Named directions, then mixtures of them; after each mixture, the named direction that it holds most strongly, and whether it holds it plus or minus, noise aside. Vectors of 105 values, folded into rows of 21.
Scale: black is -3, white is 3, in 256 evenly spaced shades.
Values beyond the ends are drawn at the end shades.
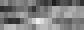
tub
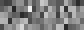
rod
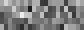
rod, minus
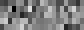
rod, plus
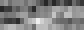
tub, plus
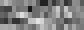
tub, plus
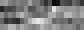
tub, plus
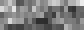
tub, minus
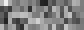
rod, minus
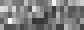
tub, minus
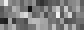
rod, minus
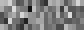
rod, minus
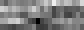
tub, minus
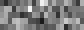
rod, plus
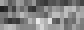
tub, plus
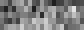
tub, plus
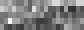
tub, minus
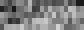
tub, plus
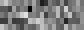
rod, minus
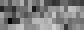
tub, plus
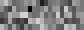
rod, minus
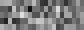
rod, minus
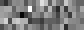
rod, plus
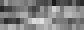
tub, plus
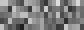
rod, minus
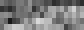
tub, plus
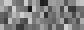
rod, minus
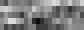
tub, minus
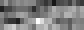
tub, plus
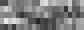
tub, minus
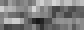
tub, minus
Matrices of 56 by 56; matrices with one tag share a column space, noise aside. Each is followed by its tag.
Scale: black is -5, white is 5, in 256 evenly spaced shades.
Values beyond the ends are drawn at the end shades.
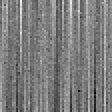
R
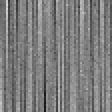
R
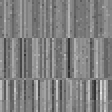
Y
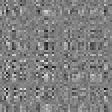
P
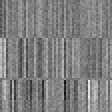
Y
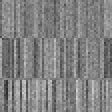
Y
